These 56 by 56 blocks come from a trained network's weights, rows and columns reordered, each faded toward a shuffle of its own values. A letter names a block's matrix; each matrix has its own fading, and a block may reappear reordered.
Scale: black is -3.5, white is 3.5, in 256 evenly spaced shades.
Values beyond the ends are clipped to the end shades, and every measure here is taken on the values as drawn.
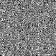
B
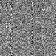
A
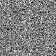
B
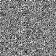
B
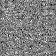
B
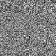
A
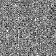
B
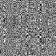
A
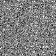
B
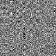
A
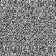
A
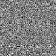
A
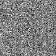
B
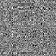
A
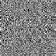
A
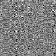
A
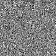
B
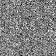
B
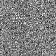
B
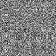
A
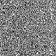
B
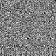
A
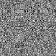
A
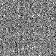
B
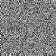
A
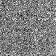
B
